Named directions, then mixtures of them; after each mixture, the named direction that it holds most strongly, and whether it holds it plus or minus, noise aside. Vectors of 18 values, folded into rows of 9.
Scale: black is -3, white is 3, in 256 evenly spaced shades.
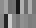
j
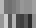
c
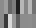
j, plus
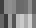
c, minus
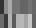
c, minus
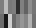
j, plus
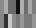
j, plus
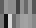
j, plus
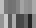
c, plus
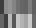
c, minus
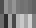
c, minus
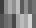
c, minus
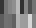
c, minus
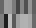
c, minus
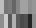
c, plus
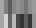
c, plus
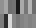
j, plus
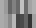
c, plus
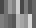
c, minus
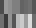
c, minus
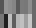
c, minus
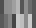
c, minus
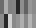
j, plus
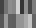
j, minus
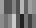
c, plus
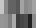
c, plus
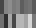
c, minus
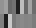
j, plus
